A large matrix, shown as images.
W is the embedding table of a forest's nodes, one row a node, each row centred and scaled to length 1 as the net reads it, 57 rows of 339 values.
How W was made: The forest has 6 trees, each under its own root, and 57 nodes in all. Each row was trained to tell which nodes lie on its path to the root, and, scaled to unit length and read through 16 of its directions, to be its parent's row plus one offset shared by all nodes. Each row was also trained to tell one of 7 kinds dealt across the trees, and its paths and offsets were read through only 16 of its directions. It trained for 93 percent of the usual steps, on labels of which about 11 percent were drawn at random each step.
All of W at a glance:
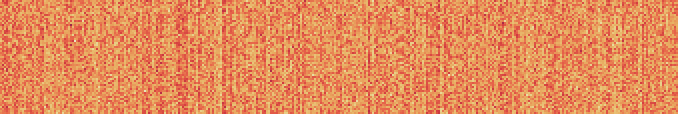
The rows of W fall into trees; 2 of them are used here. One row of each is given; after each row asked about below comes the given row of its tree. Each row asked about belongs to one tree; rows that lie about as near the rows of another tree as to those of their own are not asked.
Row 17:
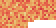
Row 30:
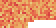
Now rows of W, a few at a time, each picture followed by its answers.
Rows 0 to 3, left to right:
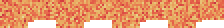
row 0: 30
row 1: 30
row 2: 30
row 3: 17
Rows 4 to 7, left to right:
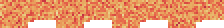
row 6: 17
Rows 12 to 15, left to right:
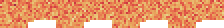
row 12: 30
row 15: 30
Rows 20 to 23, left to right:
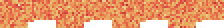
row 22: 30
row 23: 30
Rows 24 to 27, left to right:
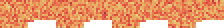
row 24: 17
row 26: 17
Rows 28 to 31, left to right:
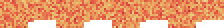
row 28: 30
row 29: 30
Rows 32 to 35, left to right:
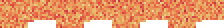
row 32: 17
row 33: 30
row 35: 30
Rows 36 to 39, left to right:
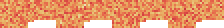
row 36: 17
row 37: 30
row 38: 17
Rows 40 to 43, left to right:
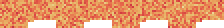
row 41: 17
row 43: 17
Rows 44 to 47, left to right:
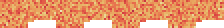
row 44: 30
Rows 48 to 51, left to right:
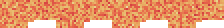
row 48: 17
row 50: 17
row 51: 30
